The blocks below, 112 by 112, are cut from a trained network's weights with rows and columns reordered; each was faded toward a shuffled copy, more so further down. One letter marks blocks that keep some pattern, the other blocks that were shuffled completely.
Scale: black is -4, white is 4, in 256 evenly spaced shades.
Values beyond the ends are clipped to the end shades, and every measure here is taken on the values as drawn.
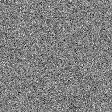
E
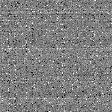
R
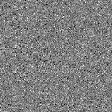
R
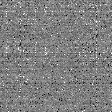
R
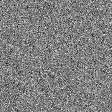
E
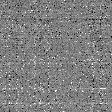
R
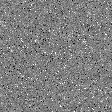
E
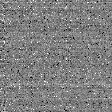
R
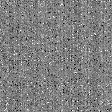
R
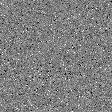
E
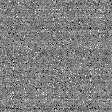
R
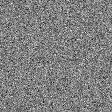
E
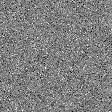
E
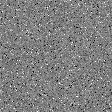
E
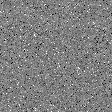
E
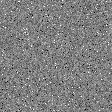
E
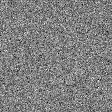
E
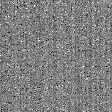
R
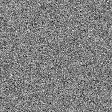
R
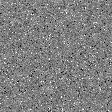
E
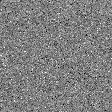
E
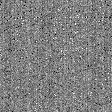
R
